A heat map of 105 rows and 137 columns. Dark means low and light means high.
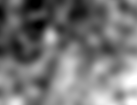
Lone odd cells: none. Odd rows or columns: none. Slope: up to the bottom right. Ninth with the highest average: bottom right. Grain: smooth. Ninth with the lowest average: top left.
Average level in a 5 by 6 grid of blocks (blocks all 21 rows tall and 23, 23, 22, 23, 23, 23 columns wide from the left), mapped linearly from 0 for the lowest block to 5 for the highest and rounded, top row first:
101023 / 102123 / 113323 / 333445 / 334455
